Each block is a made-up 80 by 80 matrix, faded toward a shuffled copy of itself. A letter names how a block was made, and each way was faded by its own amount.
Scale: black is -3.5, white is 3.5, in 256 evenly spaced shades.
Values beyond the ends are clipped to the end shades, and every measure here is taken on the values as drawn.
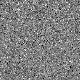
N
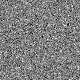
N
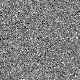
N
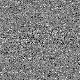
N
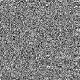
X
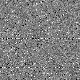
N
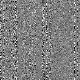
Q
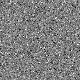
N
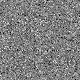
N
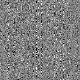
Q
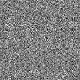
X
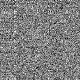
X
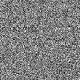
X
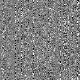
Q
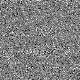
N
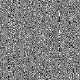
Q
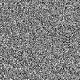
X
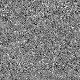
N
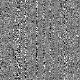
Q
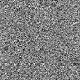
X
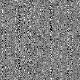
Q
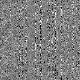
Q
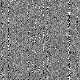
Q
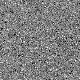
N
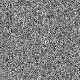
X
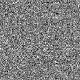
X
